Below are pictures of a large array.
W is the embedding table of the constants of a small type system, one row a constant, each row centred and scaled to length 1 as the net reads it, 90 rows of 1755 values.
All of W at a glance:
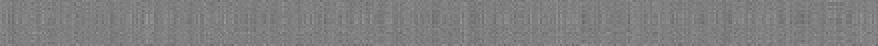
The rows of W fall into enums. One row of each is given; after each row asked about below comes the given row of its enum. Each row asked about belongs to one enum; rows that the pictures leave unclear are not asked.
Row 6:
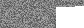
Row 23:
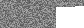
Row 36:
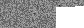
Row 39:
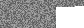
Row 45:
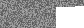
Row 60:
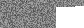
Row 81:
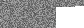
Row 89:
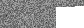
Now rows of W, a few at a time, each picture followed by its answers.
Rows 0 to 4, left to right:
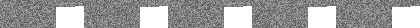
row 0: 23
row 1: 60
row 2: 23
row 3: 89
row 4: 39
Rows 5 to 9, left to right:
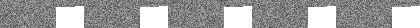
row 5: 89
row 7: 36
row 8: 81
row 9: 6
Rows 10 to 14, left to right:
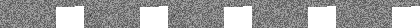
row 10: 39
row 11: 89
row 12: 89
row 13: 45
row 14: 23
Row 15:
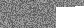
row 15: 60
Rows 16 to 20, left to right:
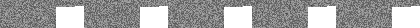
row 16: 6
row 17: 60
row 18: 39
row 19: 36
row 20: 45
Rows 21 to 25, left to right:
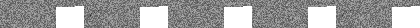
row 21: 39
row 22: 89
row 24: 6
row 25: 89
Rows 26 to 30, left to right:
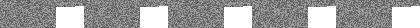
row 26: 23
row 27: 81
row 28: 23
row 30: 45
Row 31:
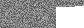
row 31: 6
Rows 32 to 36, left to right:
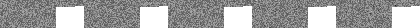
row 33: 23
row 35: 81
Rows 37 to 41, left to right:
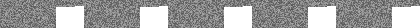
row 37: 6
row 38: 45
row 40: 23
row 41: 45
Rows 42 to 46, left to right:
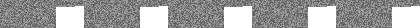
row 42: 6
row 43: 39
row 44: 39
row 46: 45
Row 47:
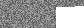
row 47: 39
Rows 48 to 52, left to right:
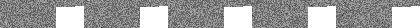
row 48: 60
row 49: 81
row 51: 36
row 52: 89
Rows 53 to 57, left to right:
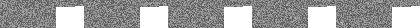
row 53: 45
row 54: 23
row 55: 6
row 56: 6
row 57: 60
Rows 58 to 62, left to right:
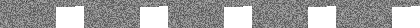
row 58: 60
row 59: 23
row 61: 39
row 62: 6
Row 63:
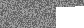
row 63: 45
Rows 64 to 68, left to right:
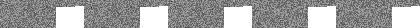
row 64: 81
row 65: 81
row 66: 81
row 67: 45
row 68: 45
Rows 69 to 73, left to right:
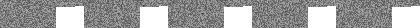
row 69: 23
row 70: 36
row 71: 36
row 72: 60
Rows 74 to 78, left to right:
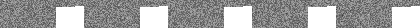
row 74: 81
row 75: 6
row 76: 45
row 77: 36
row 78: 89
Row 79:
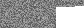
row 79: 6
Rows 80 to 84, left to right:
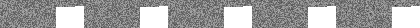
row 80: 45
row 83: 23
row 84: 36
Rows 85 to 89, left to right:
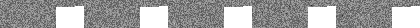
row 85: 39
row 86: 45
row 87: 60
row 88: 36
